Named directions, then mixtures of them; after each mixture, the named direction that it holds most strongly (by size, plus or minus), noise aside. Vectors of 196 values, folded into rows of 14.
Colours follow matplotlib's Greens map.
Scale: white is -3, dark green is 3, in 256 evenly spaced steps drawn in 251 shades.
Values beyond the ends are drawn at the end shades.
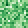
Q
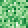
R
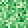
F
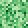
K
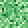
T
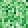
R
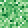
T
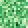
R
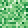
Q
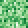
R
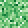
T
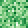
R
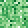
T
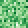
R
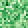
Q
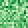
Q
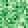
Q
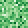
T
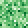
K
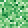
T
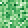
F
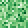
F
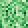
K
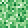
F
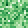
Q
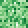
R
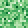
Q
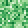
Q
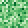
F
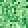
R
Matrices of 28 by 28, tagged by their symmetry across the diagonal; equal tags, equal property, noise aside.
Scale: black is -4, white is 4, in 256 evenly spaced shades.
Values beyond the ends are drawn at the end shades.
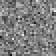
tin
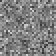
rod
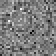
rod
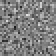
tin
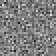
tin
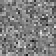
tin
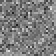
rod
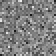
rod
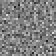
tin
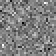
rod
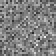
rod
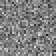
tin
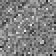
rod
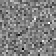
tin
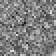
rod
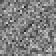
rod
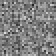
tin
